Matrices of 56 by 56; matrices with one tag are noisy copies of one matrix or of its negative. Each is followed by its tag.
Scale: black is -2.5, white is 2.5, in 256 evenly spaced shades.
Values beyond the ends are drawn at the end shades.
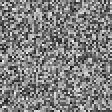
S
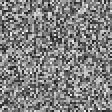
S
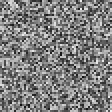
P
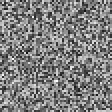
S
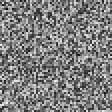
S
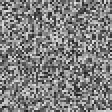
S
